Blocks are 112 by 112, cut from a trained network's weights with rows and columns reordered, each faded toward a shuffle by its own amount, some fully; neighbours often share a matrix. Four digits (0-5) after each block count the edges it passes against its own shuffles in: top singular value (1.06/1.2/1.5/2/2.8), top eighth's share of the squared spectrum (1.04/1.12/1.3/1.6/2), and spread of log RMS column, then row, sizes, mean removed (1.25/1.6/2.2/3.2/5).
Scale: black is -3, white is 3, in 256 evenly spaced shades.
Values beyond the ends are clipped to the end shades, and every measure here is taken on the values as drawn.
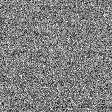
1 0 0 0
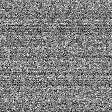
3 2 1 1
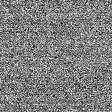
2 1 0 0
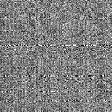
4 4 1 3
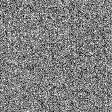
2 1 0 0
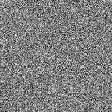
4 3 0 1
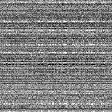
5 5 3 4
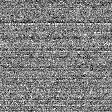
4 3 1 2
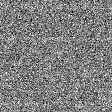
1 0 0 0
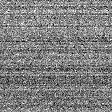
4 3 1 2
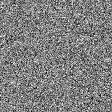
3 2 0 0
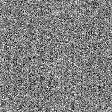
3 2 0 1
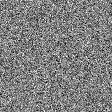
0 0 0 0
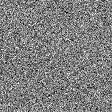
0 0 0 0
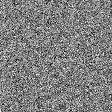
0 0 0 0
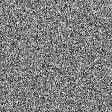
0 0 0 0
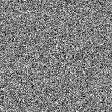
3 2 0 1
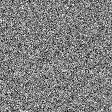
1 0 0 0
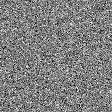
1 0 0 0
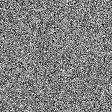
0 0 0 0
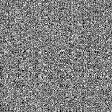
3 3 0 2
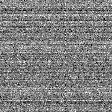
4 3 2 2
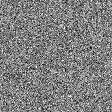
1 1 0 0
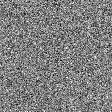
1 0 0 0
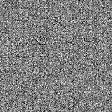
3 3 0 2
